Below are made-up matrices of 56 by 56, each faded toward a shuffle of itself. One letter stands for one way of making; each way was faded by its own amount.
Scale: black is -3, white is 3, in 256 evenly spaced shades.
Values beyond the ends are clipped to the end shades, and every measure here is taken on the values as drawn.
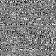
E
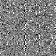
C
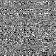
E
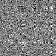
C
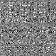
E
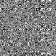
E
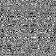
E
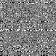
E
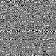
E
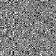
C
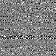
E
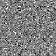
C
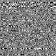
E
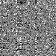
C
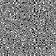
C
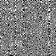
C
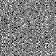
C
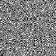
C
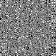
C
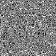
E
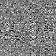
E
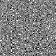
C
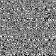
E
